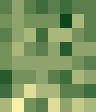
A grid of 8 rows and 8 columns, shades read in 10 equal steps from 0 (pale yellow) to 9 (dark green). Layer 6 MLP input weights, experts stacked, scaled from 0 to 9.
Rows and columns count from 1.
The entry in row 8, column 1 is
3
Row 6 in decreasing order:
8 7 6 5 5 4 4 3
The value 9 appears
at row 2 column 6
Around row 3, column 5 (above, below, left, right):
5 4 7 3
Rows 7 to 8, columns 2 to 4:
4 1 3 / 0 5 6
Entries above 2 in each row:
8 8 8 8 8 8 7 5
